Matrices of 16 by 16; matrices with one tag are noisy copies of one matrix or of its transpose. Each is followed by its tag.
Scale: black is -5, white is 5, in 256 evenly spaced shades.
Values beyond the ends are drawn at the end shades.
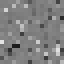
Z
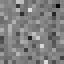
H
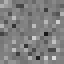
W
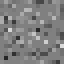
H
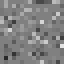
H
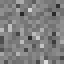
H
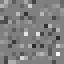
W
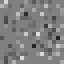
W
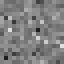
H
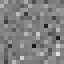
W
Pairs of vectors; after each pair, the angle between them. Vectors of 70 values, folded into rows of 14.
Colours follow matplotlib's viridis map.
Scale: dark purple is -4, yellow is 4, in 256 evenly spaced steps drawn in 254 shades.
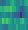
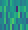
orthogonal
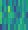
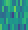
partly opposed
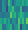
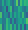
partly aligned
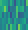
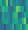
partly aligned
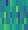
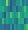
nearly opposite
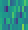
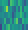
nearly opposite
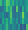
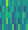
partly aligned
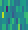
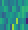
partly opposed
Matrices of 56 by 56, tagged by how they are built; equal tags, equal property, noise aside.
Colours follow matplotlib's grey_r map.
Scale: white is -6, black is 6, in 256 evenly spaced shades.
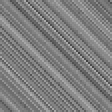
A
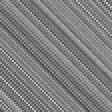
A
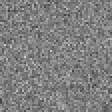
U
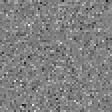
U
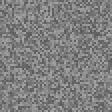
U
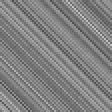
A
